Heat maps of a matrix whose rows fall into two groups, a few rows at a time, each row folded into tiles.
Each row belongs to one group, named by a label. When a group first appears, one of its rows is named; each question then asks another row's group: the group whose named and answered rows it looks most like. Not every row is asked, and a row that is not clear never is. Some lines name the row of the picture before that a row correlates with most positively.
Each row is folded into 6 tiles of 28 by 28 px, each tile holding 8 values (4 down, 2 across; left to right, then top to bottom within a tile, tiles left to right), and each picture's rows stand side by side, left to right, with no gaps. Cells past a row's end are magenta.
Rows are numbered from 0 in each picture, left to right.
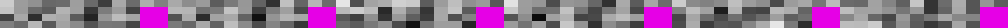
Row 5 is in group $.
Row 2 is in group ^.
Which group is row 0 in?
$
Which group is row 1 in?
$
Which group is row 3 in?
$
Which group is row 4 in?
^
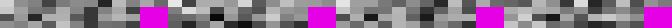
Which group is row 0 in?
$
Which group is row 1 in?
^
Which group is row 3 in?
$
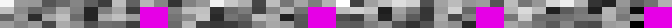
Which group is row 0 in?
$
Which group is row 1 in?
^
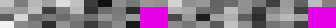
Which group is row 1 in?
$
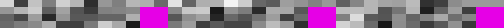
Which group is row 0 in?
^
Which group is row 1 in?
^
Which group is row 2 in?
$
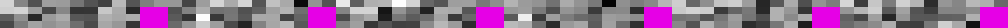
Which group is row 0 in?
$
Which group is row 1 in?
^
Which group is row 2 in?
^
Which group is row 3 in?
$
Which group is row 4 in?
$
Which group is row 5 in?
^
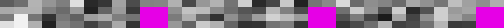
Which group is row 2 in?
^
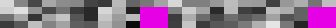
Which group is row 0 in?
$
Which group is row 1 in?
^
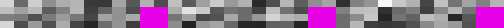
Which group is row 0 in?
$
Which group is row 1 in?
$
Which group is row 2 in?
^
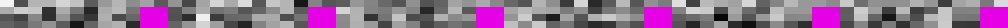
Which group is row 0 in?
^
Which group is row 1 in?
^
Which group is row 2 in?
$
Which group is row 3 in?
$
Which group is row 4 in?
^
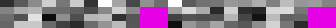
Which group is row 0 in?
^
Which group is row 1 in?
^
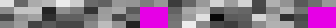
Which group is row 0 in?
^
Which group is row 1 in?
^
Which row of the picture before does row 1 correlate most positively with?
0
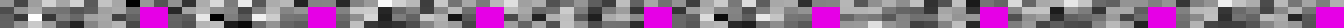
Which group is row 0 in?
^
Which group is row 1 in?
^
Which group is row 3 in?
$
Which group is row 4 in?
^
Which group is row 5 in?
$
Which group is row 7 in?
^
